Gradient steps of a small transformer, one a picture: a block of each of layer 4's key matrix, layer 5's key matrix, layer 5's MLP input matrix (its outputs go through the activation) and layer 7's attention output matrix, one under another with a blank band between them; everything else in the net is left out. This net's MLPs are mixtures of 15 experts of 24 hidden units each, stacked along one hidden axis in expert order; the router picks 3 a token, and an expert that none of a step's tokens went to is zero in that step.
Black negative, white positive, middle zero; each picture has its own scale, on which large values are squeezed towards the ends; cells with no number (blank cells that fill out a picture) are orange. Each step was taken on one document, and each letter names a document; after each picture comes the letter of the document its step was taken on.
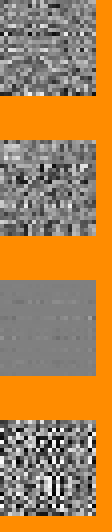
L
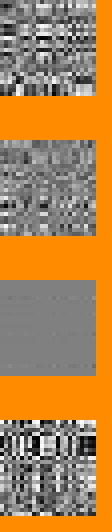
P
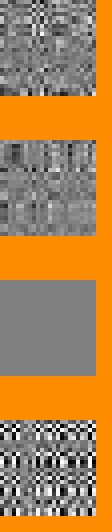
L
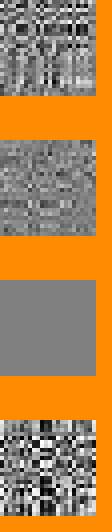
P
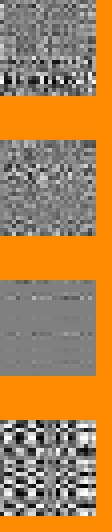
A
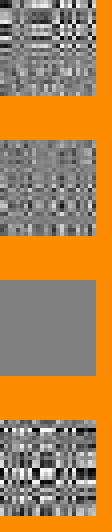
P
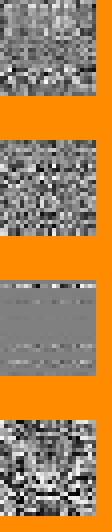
A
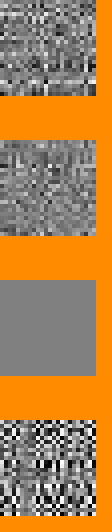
L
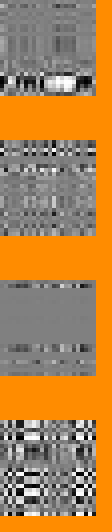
A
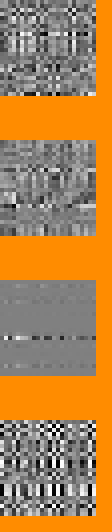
L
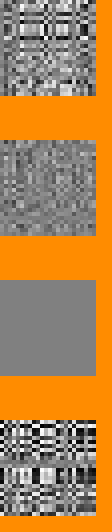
P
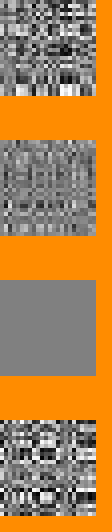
P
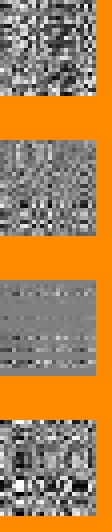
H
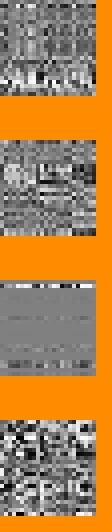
A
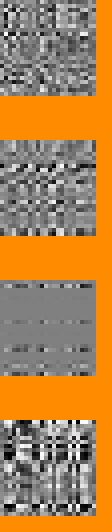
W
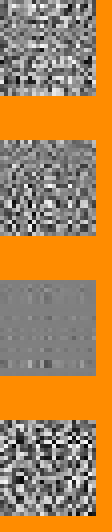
H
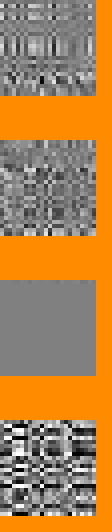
A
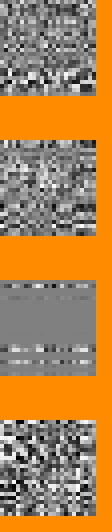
A
